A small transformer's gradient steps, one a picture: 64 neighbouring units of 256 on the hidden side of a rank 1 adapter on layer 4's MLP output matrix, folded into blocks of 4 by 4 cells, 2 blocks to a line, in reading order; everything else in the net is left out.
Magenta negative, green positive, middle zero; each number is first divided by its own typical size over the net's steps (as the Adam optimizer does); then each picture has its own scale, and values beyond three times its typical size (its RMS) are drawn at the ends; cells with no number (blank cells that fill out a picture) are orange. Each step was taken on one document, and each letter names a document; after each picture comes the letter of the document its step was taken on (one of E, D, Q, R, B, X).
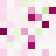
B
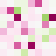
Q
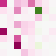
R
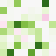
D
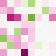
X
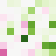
D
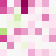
X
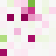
X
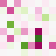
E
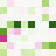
D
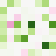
D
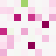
B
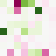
R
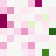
Q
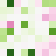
D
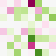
Q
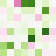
E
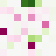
B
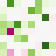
D
